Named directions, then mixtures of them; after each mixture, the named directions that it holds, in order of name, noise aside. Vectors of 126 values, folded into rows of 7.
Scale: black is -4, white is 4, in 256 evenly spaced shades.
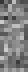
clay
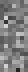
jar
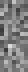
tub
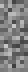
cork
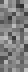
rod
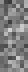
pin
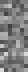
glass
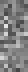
glass, jar, tub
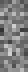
clay, cork, tub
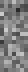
tub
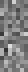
tub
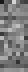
clay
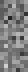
jar, rod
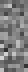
glass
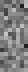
glass, pin, rod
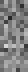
jar, rod, tub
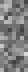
glass, jar, pin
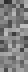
glass, pin, tub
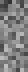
clay, jar, pin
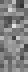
clay, pin, rod
